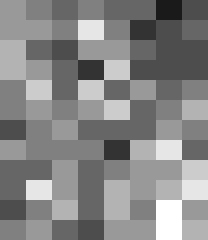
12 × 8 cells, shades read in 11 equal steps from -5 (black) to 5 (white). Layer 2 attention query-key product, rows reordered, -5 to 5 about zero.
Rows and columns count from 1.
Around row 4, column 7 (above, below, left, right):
-2 -1 -2 -2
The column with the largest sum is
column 2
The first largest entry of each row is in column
1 4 1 5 2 5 3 7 8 2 7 7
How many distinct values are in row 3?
4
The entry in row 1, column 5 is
-1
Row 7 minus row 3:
-4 1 3 -2 -2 0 3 2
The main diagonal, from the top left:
1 1 -2 -3 -1 -1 1 -1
